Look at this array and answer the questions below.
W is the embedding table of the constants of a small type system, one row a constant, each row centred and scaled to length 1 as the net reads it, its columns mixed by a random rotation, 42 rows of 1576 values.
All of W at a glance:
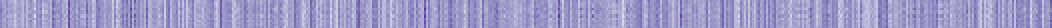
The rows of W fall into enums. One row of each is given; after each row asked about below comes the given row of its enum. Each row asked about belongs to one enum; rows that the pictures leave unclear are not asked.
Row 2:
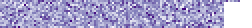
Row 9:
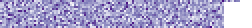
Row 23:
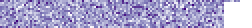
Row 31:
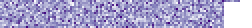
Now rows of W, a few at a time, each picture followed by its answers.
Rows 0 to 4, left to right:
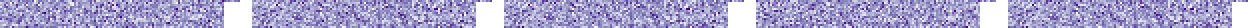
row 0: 31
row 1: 2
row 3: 9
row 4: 2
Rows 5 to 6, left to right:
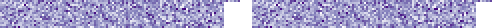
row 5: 2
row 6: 2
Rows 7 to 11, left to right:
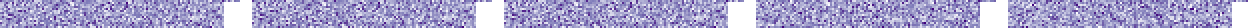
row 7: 9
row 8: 9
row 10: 31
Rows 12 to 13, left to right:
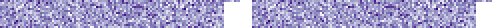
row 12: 23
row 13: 23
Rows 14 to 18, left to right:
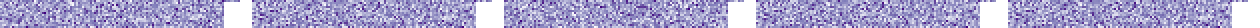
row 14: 31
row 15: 9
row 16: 23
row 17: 9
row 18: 9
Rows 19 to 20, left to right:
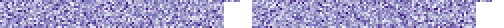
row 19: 9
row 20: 2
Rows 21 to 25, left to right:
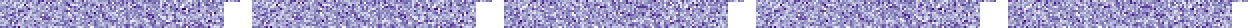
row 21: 2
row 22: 2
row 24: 2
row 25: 23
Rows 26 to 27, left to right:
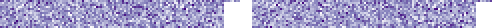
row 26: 23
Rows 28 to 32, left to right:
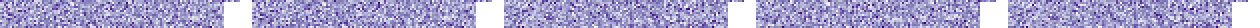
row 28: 9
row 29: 9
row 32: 2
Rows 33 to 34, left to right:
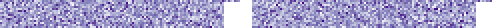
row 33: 9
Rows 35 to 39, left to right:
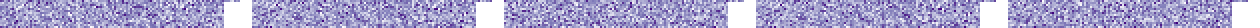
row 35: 23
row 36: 2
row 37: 9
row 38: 2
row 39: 31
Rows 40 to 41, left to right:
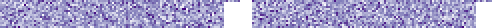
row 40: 2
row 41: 9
